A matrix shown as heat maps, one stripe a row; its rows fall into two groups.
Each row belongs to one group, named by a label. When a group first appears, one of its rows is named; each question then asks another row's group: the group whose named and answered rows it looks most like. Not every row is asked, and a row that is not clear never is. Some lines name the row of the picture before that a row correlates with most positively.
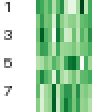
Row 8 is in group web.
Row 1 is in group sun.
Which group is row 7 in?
web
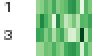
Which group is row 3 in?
sun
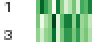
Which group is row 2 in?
web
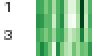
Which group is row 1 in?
sun
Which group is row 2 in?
sun
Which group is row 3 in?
sun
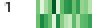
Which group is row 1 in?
web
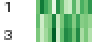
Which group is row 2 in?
web
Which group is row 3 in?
web
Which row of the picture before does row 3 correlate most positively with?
1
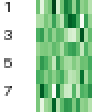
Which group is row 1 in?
web
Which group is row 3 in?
sun
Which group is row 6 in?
sun
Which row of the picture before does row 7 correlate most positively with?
1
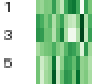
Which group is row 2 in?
sun
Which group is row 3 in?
sun
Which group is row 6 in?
web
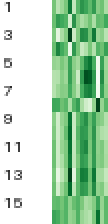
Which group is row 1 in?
web
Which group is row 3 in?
web
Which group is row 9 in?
web
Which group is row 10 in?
web
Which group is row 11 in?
web
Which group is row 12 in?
web
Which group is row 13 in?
web
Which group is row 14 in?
web
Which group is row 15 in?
sun
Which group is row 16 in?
sun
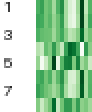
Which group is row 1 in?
sun
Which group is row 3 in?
sun
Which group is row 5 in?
web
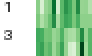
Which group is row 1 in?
web
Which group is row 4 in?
sun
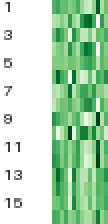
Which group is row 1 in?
sun
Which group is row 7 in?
web
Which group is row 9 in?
sun
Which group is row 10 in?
web
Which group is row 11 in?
sun
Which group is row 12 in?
sun
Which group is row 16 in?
sun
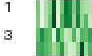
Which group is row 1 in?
web
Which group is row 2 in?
web
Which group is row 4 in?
sun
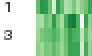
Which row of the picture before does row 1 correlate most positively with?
3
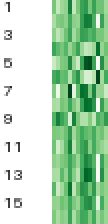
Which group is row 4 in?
sun
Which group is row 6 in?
sun
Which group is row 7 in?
web
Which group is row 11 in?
web
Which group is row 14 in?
web
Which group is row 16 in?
web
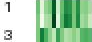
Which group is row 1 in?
web
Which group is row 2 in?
web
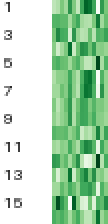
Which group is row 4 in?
web
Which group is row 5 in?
sun
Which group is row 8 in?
web
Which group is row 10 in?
sun
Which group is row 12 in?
sun
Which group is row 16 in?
sun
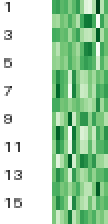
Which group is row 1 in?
sun
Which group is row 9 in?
web
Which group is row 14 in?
sun
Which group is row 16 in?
web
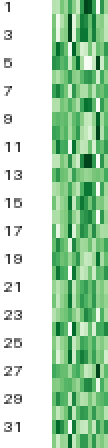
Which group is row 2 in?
web
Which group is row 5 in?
sun
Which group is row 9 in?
sun
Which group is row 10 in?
sun
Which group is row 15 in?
web
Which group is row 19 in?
sun
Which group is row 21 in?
web
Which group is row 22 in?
web
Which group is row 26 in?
web
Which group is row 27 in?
sun
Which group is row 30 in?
web
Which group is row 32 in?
web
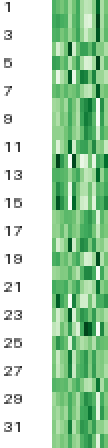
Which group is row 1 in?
sun
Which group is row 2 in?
sun
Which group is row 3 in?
sun
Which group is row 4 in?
web
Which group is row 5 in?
sun
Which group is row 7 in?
sun
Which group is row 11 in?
web
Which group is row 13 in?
sun
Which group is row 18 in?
web
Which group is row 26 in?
web
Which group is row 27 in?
web
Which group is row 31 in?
web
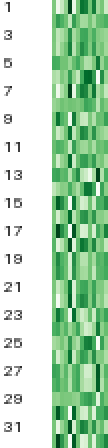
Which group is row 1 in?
web
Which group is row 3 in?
web
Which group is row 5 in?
sun
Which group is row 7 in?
web
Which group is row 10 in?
web
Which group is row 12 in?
web
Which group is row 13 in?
sun
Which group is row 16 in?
web
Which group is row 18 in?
web
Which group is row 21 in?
web
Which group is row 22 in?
web
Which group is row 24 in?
sun
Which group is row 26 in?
web
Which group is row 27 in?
sun
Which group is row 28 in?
sun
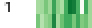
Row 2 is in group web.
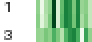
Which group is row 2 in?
web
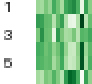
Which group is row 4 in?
sun
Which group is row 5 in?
sun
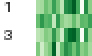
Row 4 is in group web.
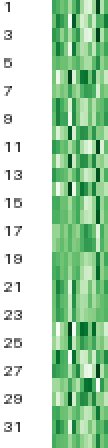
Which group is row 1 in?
sun
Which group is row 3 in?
sun
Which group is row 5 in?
sun
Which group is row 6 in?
web
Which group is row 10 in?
web
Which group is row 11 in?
sun
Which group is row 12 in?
web
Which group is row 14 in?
web
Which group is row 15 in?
sun
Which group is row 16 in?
sun
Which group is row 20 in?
sun
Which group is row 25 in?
web
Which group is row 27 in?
sun
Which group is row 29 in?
web
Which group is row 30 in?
sun
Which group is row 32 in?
sun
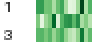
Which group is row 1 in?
sun
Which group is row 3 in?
sun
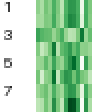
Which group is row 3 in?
sun
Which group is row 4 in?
web
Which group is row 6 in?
web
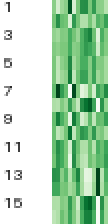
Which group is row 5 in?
web
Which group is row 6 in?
web
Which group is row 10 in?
web
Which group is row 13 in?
sun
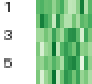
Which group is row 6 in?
web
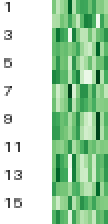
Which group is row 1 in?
web
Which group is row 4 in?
sun
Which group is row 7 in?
web
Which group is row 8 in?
web
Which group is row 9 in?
sun
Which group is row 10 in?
sun
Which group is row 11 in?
web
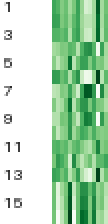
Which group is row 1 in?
sun
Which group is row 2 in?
sun
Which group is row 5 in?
web
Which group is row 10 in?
web
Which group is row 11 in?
sun
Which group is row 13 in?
sun
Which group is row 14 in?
web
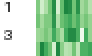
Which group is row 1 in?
web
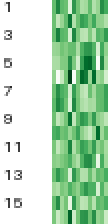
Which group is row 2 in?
web
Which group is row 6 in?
web
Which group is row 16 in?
web
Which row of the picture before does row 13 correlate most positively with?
4
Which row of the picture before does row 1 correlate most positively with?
4
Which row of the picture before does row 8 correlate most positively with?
4
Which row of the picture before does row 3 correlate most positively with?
4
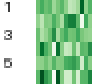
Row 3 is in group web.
